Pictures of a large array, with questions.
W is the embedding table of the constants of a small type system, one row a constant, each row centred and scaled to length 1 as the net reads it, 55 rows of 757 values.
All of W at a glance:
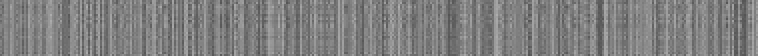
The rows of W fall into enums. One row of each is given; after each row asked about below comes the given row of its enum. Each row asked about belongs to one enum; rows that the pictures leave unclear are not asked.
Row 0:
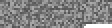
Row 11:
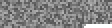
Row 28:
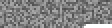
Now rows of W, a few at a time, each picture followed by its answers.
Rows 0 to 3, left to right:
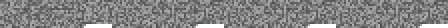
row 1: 28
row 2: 28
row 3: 28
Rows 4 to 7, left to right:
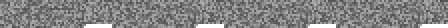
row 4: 0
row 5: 11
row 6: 11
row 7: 11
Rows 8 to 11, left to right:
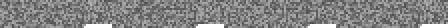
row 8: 11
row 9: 0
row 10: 28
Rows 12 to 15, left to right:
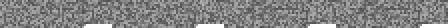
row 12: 28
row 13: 11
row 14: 0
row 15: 0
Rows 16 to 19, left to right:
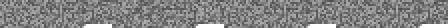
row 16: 28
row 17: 0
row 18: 28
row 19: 28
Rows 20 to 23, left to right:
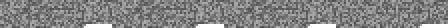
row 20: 0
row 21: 0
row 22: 0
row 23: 28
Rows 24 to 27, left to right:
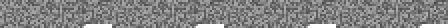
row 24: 28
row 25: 28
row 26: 28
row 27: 28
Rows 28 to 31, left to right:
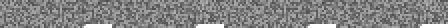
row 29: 11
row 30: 28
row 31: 11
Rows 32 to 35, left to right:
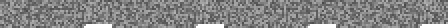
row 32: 0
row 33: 11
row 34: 28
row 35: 11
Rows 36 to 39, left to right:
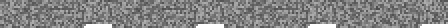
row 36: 0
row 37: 0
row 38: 0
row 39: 11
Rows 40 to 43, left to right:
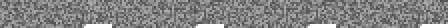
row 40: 11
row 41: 28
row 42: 28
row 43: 11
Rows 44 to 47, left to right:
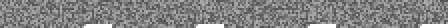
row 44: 28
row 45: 11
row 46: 0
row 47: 11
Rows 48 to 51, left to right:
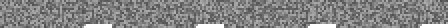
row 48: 28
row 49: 11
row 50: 0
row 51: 11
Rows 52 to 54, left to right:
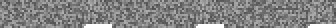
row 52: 11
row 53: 11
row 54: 0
